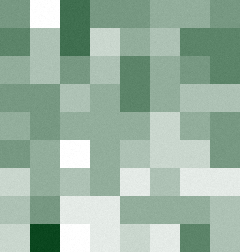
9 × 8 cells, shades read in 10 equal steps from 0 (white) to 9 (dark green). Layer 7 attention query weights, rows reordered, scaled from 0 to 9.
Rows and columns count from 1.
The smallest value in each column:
2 0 0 1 1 1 1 1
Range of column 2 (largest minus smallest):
9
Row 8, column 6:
4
